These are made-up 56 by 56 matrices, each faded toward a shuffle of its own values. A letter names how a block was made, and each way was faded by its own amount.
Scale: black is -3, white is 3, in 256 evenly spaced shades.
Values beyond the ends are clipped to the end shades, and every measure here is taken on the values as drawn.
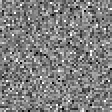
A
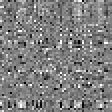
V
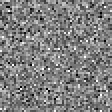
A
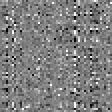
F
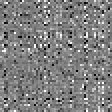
F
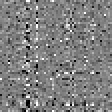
F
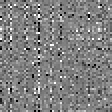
F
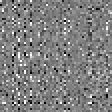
F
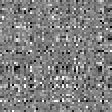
V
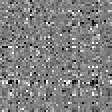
V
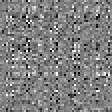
F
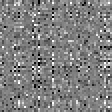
F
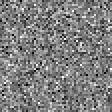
A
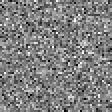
A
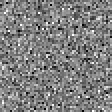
A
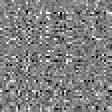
V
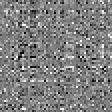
V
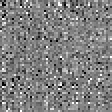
V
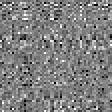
V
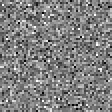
A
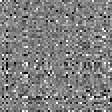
V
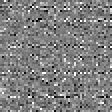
V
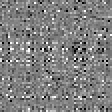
V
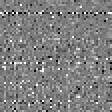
V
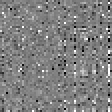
F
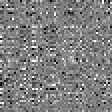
V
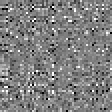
V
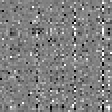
F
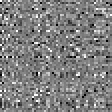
V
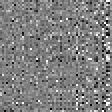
F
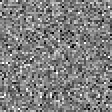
A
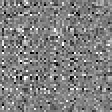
V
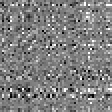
V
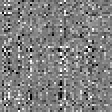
F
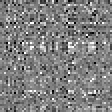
V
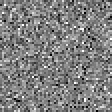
A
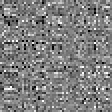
V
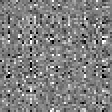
F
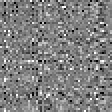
V
